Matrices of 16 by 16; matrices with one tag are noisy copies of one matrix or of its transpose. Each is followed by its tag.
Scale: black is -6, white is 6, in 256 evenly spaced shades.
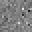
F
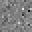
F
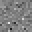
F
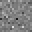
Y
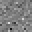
F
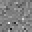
F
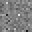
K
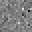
F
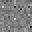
K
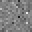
Y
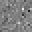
F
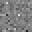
K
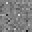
K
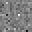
K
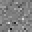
F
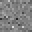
Y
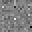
K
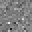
F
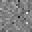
Y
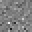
F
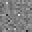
K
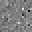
F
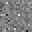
K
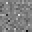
K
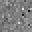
F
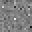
K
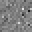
F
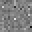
K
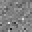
F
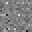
K
